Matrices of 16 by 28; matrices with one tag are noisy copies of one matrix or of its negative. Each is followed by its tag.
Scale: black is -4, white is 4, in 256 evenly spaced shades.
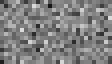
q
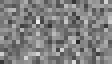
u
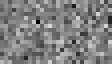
u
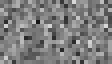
u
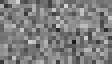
q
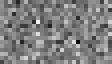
u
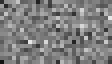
q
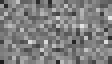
q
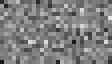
q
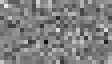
q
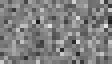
u
